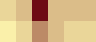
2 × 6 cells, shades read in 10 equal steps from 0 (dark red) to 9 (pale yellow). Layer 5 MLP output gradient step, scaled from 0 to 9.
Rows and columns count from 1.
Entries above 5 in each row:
5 5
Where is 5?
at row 2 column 3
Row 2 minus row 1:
1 1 5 0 1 1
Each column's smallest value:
8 7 0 7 7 7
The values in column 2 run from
7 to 8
